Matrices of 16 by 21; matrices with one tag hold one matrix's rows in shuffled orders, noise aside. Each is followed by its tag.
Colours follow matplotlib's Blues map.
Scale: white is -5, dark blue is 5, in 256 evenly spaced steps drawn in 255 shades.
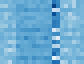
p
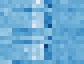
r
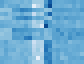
r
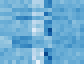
r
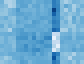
p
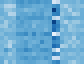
p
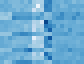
r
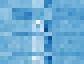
r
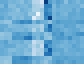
r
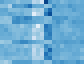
r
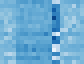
p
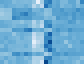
r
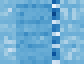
p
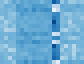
p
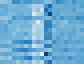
r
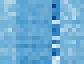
p
